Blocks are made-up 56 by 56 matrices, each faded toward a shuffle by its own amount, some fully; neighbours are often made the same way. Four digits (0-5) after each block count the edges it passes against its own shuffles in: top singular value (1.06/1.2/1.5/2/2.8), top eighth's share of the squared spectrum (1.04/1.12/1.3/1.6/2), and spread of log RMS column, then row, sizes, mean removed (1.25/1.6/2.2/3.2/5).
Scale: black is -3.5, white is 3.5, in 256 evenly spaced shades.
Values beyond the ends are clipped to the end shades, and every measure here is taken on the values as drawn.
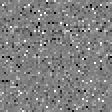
2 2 0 1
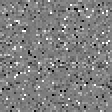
2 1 0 0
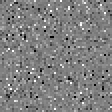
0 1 0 0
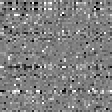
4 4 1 3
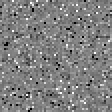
1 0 0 0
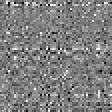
4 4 2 3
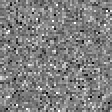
2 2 0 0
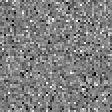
3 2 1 1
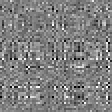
4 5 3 3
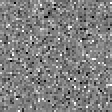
0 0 0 0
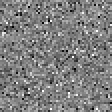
2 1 0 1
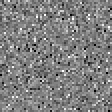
0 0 0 0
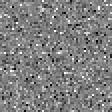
0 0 0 0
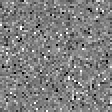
0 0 0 0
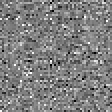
4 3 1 1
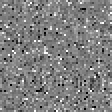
2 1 0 0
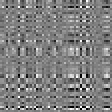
5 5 4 4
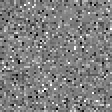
2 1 0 0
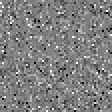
2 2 1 0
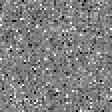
2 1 0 0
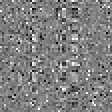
4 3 2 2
